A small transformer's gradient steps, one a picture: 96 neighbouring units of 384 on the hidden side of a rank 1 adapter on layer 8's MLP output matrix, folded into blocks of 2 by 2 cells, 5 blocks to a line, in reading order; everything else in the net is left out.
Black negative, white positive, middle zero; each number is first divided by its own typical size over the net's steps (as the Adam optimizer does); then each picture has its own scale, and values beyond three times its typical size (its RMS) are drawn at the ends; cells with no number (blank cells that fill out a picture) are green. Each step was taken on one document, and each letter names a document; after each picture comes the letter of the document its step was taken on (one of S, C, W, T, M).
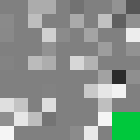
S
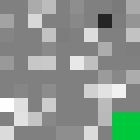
S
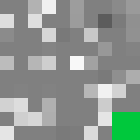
S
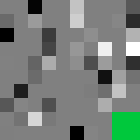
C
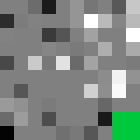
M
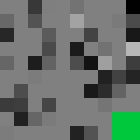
C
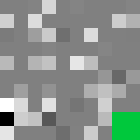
S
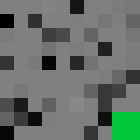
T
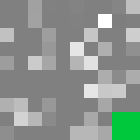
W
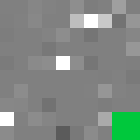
M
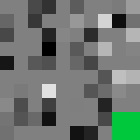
S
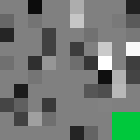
C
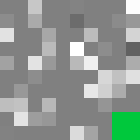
C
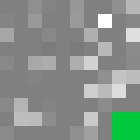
W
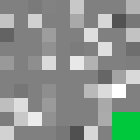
S
